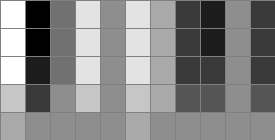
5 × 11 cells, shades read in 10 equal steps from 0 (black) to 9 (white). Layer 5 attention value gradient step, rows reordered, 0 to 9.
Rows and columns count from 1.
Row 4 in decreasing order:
7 7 7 6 5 5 5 3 3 3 2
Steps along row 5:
down same same same up down same same same same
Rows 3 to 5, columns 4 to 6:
8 5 8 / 7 5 7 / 5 5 6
